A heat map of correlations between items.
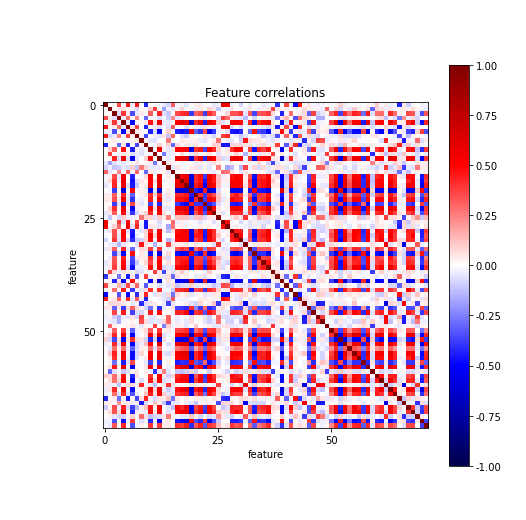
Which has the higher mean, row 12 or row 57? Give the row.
12
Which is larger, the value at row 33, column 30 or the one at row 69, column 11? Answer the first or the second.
the second
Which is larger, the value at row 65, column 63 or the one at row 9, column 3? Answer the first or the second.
the first
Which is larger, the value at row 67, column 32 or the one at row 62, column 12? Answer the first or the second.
the first
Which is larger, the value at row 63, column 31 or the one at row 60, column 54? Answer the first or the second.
the second
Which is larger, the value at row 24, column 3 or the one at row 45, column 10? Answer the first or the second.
the first
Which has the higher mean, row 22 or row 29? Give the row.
29
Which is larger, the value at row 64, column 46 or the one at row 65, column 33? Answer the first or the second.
the first
